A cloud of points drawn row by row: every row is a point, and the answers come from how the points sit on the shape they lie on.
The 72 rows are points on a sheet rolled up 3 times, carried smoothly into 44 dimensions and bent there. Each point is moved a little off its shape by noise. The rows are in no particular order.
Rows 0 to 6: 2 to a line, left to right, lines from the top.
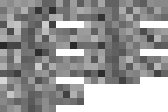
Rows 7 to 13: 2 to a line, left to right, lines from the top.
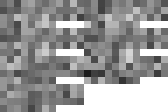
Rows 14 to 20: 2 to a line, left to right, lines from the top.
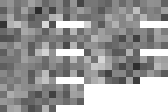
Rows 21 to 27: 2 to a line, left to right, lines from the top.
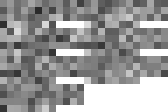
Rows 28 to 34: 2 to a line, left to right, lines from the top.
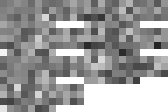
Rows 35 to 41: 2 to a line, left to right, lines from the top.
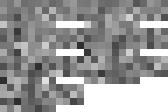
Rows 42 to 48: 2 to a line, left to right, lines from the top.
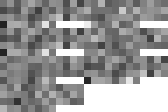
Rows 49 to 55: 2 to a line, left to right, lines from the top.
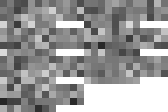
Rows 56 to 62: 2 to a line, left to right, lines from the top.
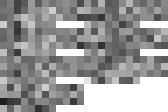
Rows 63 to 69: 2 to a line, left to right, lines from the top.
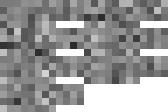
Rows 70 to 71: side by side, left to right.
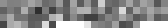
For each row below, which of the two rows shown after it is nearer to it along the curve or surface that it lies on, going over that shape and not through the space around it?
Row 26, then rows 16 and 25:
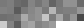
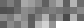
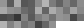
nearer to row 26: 25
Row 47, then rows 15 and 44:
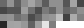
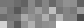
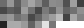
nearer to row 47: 44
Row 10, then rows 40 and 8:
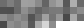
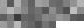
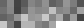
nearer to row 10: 8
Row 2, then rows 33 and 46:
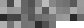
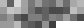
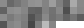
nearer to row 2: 33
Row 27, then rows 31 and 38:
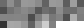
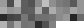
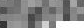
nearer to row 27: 38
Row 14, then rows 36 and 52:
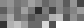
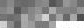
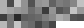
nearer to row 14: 52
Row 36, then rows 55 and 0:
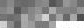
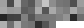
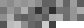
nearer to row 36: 55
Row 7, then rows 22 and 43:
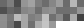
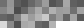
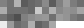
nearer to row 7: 22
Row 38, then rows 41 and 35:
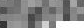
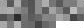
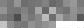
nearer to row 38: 41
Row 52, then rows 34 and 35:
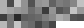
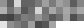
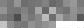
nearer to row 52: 34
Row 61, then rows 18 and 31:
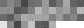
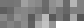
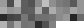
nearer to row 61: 31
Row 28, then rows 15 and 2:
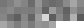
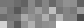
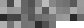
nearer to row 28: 15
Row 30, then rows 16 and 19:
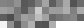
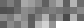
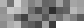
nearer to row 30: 16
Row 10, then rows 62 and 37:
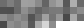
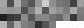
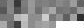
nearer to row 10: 37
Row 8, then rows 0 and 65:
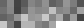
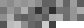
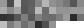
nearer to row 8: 65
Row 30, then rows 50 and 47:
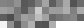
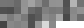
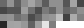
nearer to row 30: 50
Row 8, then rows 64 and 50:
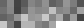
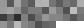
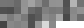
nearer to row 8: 50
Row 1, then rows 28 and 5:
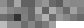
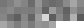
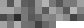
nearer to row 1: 28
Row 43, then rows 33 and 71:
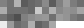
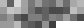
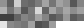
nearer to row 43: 71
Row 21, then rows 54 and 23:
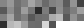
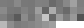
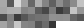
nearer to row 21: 23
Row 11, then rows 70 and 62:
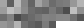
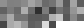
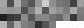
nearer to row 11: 62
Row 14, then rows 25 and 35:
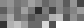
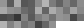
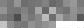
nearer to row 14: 25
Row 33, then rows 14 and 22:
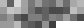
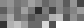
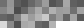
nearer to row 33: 14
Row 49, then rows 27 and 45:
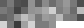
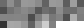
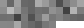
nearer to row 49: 27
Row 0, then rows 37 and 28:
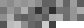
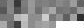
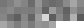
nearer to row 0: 37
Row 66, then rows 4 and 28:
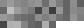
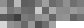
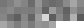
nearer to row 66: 4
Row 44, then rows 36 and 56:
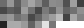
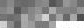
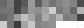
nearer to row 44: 56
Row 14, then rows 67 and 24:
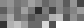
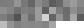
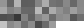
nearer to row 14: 24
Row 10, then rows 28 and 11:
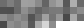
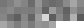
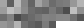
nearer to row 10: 11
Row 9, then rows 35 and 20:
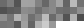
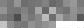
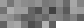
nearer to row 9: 20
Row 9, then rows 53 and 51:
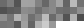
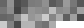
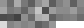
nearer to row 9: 53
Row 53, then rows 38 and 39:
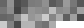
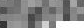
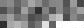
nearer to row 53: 38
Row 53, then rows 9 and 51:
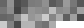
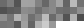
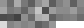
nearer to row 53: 9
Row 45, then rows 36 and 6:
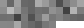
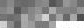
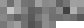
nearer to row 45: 6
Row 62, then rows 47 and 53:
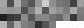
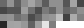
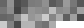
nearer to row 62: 53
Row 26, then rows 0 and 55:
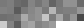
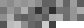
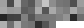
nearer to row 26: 55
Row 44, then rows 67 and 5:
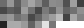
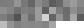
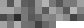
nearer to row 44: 5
